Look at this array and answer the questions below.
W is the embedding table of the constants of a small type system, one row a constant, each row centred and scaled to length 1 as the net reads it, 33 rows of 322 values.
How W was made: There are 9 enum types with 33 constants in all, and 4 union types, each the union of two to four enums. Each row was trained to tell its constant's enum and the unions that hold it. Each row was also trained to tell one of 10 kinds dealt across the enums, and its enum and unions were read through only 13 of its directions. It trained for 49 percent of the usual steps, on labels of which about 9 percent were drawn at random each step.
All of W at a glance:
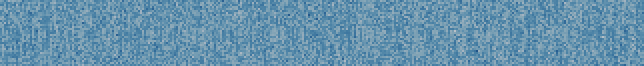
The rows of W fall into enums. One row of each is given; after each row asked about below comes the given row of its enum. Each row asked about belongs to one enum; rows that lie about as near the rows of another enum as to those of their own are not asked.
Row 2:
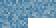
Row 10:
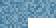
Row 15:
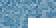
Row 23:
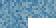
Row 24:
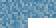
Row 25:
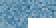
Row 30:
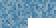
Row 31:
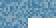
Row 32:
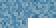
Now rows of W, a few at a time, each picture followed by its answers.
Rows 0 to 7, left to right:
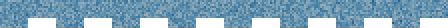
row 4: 25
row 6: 15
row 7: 24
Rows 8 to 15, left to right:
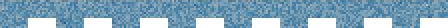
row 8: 32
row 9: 25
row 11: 10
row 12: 30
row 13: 32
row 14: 23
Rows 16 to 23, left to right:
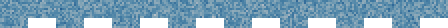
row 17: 15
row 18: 2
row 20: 15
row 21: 10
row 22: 32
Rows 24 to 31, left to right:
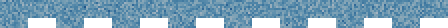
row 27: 23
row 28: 31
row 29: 25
